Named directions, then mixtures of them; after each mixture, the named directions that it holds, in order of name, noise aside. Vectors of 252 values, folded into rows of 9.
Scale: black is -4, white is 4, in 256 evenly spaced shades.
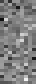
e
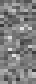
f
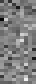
e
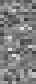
f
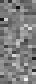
e, f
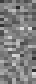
e, f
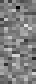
e, f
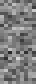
e, f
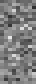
f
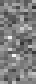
f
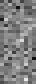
e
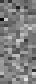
e, f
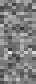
e, f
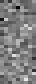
e, f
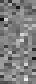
e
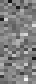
e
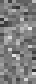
e, f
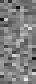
e, f
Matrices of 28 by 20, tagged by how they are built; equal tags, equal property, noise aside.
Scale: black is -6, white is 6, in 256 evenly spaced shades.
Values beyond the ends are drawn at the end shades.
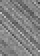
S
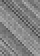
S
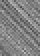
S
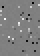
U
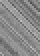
S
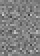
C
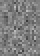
C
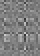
C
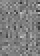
C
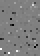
U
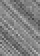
S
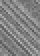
S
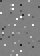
U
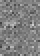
C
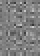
C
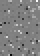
U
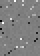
U
